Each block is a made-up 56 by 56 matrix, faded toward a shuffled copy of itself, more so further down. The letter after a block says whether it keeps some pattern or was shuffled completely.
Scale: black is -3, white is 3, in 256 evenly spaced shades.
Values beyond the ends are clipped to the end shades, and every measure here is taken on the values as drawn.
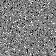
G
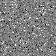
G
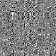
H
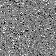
G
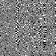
H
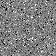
G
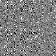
H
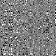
H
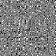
H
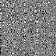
H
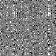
H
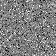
G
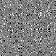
H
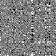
H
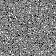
G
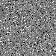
G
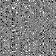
H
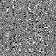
H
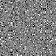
H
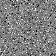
G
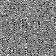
H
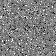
G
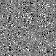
H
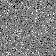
G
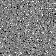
G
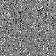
H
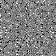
H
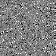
H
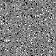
H
